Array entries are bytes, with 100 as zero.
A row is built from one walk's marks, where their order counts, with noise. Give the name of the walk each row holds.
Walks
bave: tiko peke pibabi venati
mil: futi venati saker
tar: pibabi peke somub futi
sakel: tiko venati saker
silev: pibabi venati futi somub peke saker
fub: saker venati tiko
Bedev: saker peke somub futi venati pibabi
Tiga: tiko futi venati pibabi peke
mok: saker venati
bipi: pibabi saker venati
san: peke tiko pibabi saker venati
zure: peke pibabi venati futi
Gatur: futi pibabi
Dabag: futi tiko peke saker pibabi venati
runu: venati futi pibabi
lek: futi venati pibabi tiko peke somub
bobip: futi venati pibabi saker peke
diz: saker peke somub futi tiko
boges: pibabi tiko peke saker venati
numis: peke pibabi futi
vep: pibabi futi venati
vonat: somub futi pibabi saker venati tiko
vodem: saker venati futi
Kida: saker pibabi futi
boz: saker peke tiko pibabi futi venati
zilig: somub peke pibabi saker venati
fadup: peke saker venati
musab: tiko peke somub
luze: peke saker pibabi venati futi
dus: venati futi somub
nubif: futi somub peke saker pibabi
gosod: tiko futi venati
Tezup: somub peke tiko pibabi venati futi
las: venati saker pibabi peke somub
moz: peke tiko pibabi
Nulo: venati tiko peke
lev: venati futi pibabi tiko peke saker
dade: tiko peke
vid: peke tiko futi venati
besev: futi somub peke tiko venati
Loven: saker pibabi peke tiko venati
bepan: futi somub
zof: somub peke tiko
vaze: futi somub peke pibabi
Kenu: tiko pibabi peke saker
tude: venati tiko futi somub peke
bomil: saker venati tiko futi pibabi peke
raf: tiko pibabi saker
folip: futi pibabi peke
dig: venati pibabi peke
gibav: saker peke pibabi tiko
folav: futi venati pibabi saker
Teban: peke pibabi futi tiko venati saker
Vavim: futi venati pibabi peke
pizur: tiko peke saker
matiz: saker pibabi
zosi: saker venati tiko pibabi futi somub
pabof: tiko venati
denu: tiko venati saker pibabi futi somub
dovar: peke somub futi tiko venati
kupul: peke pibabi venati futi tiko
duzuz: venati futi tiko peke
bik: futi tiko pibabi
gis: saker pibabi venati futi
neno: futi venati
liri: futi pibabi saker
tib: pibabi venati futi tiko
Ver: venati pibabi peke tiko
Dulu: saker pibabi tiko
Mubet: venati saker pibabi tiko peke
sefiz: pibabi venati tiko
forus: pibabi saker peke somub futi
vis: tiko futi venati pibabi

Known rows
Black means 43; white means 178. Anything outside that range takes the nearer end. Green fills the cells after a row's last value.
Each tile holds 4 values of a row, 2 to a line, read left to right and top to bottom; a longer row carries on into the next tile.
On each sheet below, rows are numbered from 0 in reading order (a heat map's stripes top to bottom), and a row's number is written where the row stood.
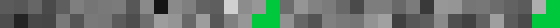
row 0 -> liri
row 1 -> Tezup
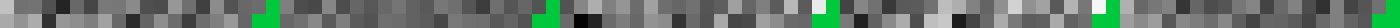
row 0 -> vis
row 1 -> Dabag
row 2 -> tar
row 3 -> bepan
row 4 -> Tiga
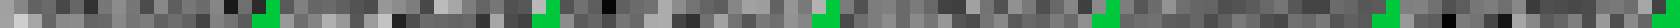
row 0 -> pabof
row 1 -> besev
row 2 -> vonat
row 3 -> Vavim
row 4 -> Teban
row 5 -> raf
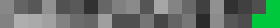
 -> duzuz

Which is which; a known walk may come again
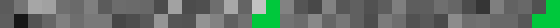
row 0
folip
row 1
Dabag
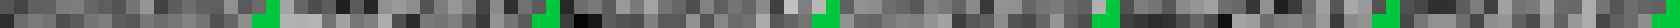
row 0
bobip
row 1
gosod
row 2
forus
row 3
Tezup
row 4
matiz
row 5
mil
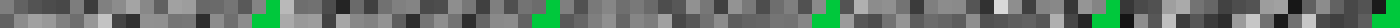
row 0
neno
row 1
vis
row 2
Vavim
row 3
musab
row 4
fadup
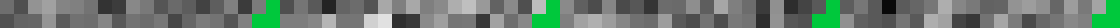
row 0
zure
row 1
dus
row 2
duzuz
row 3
vonat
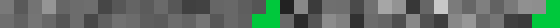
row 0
Teban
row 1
diz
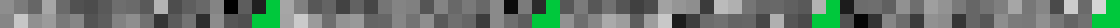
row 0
Nulo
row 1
pabof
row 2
besev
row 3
nubif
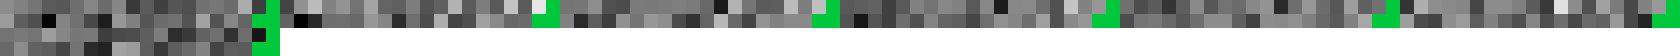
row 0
raf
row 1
tar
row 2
Gatur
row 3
liri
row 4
folav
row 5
zof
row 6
san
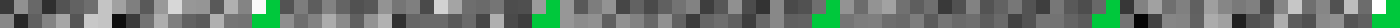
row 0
bepan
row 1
dovar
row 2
Tiga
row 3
kupul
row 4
vaze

